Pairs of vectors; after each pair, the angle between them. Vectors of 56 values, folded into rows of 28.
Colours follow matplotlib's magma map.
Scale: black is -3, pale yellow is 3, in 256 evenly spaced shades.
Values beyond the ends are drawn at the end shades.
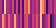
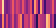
orthogonal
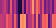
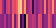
nearly opposite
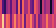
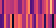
orthogonal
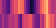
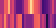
nearly opposite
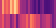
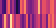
partly opposed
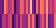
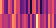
nearly opposite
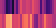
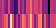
partly aligned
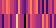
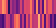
partly aligned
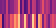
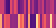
orthogonal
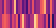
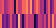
nearly opposite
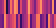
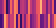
nearly parallel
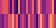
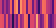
nearly opposite
